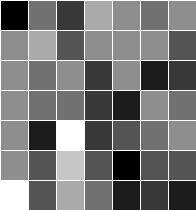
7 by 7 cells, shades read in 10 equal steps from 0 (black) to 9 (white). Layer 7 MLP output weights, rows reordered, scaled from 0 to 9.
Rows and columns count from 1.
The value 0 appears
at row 1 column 1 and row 6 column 5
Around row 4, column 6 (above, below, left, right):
1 4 1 4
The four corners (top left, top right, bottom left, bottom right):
0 5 9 1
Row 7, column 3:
6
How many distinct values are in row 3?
4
